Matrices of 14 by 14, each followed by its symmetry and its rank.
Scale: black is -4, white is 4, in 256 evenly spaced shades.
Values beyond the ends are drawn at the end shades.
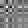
symmetric, rank one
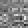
neither, rank three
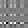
neither, rank one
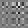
neither, rank one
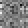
neither, rank three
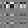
neither, rank one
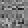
neither, rank three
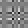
symmetric, rank one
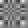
symmetric, rank one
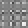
symmetric, rank two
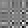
symmetric, rank one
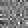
neither, rank three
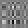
neither, rank one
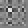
symmetric, rank two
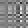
neither, rank one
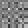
symmetric, rank two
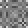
symmetric, rank two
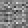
neither, rank three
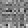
neither, rank three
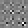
symmetric, rank two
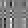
neither, rank one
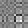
symmetric, rank two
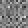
neither, rank three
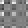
symmetric, rank one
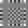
symmetric, rank one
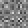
symmetric, rank two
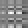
neither, rank one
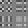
symmetric, rank one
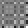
symmetric, rank one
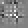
symmetric, rank two
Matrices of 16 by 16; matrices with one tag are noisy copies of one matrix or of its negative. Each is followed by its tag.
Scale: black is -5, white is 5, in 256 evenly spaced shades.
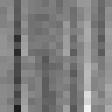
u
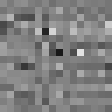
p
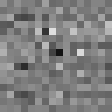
p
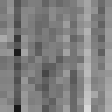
u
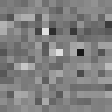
p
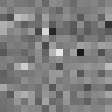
p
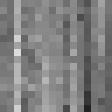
u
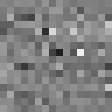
p
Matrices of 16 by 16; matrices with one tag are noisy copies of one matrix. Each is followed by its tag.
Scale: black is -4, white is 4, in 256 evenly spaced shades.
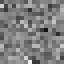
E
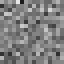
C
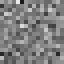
C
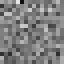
C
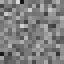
C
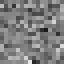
E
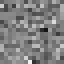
E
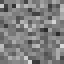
E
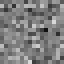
E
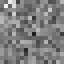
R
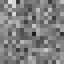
R
